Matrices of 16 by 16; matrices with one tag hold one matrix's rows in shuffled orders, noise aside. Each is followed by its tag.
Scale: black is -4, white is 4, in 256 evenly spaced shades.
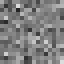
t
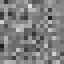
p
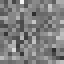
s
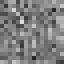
s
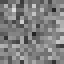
s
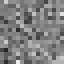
t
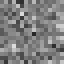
s
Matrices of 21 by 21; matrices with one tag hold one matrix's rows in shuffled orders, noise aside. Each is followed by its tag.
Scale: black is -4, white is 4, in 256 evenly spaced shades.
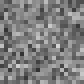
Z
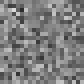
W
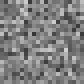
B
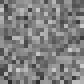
Z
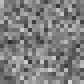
B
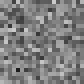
W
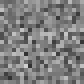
B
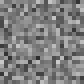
Z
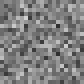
B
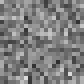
B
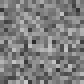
B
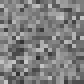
W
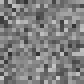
Z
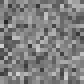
Z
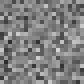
Z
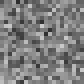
W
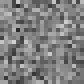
W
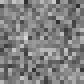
B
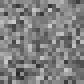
W
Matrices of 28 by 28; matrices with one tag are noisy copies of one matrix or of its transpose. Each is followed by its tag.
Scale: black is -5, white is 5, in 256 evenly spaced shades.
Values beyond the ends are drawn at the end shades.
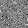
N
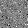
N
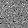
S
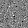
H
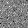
S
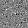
H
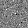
H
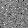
S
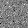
S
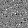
H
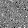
N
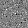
H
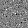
H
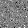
N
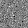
H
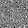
N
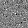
H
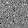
S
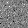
S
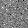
S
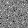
S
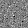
H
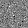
H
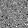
N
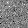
S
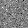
S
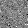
N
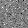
S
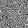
N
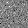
S
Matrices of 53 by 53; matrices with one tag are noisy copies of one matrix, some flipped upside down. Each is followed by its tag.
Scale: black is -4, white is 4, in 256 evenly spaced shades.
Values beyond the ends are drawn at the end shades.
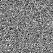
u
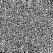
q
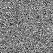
u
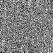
q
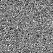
u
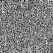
q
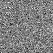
u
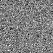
u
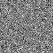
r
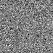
u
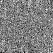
q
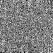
q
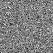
u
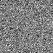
u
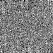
q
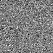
u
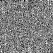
q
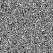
r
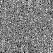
q
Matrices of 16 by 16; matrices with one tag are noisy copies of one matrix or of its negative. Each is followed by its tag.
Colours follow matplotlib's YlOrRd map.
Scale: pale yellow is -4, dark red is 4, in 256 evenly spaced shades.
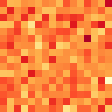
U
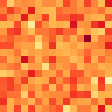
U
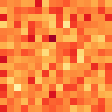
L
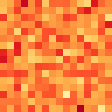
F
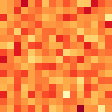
F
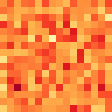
L
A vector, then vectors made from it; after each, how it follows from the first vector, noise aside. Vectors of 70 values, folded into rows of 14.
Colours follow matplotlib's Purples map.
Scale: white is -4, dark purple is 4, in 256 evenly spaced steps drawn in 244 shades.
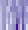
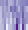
copied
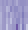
shrunk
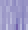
shrunk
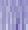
shrunk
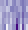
copied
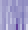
shrunk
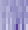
shrunk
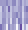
sign-scrambled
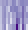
copied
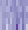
shrunk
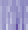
shrunk
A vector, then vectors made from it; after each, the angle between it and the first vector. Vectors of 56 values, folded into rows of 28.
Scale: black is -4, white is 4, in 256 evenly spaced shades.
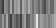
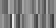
orthogonal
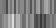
partly opposed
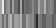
nearly opposite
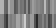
partly opposed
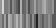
nearly opposite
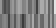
orthogonal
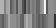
partly opposed
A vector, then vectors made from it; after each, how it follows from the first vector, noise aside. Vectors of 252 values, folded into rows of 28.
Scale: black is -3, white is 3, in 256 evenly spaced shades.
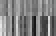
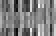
wrapped around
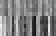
copied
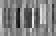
wrapped around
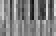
wrapped around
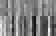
copied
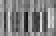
wrapped around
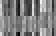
wrapped around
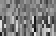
sign-scrambled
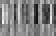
wrapped around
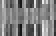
wrapped around
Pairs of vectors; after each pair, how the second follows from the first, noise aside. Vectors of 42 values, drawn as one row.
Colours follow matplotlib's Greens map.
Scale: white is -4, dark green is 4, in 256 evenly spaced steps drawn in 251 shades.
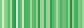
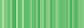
shrunk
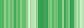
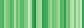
sign-scrambled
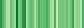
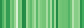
sign-scrambled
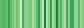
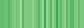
shrunk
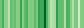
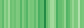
shrunk
